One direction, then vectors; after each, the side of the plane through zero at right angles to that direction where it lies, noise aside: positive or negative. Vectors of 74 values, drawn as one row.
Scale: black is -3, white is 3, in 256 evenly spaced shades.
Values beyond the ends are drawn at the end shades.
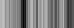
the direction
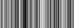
positive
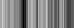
positive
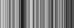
positive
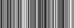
negative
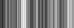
negative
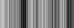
positive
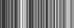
negative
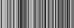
positive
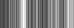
negative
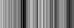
positive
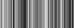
positive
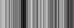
positive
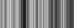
positive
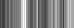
negative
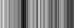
positive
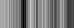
positive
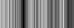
positive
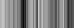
positive
